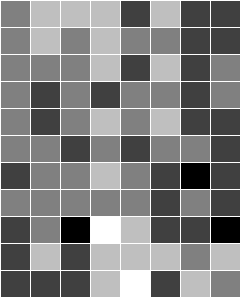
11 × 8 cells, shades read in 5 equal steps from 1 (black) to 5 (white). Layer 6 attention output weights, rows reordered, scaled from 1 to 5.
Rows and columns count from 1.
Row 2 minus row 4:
0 2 0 2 0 0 0 -1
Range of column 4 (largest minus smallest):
3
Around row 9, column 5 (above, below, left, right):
3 4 5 2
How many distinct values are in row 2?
3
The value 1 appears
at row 7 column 7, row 9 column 3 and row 9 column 8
